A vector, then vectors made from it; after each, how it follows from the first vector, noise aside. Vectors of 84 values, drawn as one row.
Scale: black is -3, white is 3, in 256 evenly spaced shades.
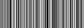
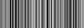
sign-scrambled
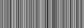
shrunk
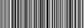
sign-scrambled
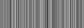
shrunk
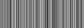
shrunk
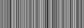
shrunk
